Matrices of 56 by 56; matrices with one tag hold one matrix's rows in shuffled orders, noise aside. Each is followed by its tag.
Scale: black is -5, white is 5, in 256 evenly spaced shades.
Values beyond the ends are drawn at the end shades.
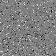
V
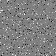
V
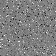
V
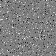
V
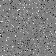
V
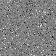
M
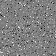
V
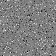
M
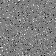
V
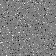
V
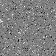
V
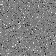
V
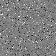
V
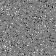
M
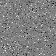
M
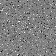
V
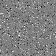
V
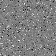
V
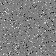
M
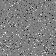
M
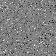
M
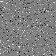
V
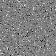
V
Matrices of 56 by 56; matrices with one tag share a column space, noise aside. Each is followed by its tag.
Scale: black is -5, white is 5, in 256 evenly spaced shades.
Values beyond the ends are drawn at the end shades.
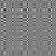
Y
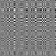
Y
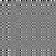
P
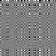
P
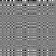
P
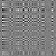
Y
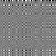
P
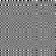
P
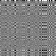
P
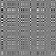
Y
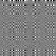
P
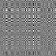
Y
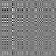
Y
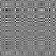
Y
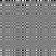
P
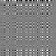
P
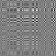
Y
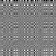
P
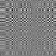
Y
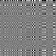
P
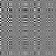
Y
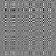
Y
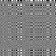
P
